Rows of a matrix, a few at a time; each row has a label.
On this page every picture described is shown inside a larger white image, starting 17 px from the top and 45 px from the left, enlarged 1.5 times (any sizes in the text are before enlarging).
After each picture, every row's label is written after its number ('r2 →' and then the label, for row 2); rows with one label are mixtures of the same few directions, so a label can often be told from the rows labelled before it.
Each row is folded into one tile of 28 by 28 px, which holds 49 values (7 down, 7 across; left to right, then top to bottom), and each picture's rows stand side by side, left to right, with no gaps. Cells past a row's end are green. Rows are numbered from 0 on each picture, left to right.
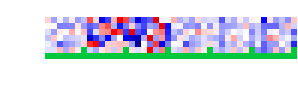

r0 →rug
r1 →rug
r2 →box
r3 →rug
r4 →box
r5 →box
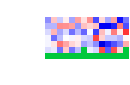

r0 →rug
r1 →rug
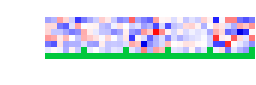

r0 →rug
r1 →rug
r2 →rug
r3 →rug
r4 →rug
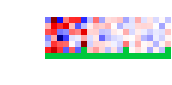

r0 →box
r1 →box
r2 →box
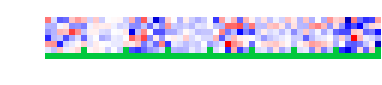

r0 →rug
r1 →box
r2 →box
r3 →box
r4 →rug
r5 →rug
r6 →rug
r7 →box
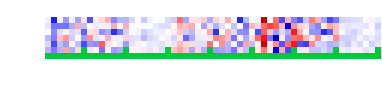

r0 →box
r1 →rug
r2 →box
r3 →box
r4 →box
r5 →box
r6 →rug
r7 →box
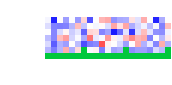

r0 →box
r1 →rug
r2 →box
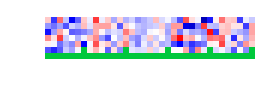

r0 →box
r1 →box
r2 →box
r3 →rug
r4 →box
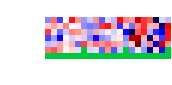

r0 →box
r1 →rug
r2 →box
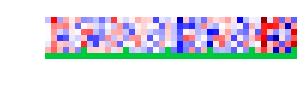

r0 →box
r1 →box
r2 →box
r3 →box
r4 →box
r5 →box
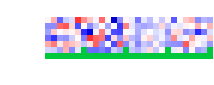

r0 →rug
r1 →box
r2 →box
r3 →rug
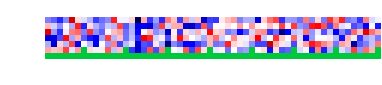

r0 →box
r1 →box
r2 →box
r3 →rug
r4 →rug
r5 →rug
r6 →rug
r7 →rug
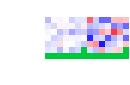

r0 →rug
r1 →rug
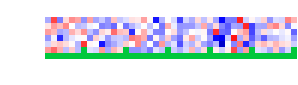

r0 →box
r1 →rug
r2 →box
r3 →box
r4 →box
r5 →rug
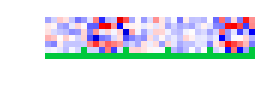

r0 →rug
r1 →rug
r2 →box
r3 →box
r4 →rug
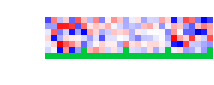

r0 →rug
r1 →box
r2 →rug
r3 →rug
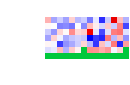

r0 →rug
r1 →box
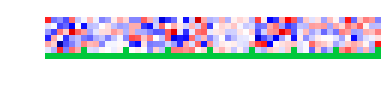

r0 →rug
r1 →rug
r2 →rug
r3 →box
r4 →box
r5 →rug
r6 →rug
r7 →box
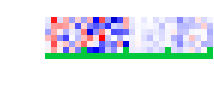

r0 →box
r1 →box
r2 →box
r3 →box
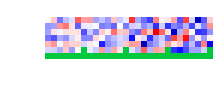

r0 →rug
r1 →rug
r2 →rug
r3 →box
